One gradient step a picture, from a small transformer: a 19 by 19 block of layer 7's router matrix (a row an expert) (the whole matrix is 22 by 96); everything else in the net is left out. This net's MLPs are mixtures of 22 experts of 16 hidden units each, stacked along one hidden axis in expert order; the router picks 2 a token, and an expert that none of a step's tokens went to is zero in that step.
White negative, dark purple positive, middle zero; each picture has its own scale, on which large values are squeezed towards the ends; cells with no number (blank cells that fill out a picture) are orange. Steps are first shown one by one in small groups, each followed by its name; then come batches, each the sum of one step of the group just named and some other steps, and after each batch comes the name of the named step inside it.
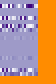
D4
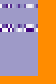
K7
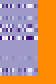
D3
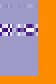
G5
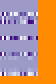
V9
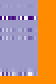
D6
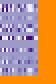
D3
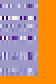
D4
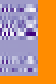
K7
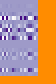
G5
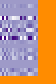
G5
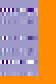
V9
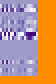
D3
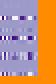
D6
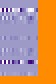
V9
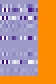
D4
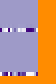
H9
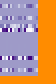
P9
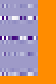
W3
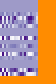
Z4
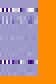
Z4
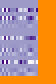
Z4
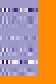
Z4
